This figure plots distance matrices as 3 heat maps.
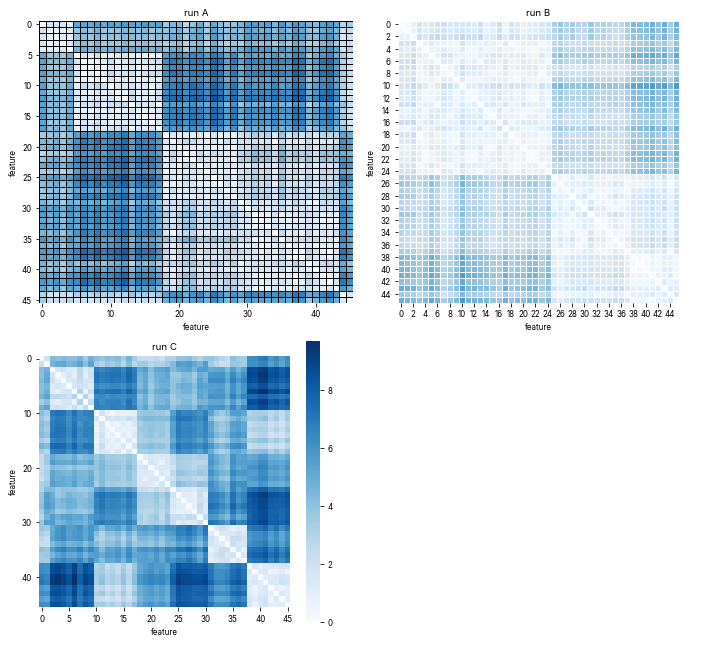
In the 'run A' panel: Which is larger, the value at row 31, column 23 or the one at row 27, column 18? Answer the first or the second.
the first
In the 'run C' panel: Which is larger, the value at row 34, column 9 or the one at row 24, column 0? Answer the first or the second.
the first
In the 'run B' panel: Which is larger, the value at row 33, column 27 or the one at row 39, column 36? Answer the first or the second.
the second
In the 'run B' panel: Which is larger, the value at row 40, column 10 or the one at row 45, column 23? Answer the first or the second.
the first
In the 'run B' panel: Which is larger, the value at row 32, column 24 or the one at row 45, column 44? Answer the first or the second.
the first
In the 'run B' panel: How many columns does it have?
46
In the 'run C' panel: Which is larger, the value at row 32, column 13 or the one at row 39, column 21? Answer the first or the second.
the second
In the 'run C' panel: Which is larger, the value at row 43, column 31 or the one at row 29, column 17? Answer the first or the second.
the first
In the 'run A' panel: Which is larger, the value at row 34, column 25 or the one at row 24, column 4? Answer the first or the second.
the second
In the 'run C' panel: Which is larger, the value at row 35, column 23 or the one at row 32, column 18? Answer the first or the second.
the first
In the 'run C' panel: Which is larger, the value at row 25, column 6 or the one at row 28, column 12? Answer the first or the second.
the second
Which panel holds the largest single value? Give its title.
run C
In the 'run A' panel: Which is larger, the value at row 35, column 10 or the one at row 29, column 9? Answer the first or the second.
the first
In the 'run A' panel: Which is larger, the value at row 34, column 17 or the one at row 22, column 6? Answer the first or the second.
the second
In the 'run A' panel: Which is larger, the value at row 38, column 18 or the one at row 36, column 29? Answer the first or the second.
the first
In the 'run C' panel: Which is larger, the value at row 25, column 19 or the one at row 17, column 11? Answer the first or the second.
the first
